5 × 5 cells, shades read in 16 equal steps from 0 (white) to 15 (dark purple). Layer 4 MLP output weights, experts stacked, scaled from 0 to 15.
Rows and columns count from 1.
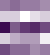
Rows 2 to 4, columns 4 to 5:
2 3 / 13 11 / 6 1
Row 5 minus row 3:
-4 -1 -3 -6 -3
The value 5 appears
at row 4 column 2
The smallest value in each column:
3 3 0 2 1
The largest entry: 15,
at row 3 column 1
